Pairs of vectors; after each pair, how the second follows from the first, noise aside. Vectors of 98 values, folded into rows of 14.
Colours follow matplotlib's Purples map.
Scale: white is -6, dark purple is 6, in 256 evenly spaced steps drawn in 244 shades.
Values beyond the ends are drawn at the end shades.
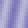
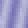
copied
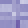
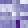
scaled up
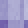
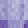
copied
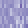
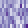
scaled up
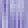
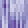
scaled up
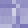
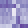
scaled up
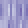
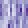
scaled up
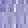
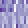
scaled up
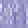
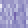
copied
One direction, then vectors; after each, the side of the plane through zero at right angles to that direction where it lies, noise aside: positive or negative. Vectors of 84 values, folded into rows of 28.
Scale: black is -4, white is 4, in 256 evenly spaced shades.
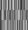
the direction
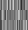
positive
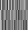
negative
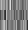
positive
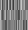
negative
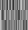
negative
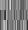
positive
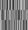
negative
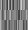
negative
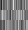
positive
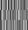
positive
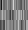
positive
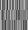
negative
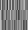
negative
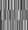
positive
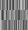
negative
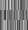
positive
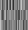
negative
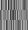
positive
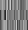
positive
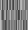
negative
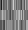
positive
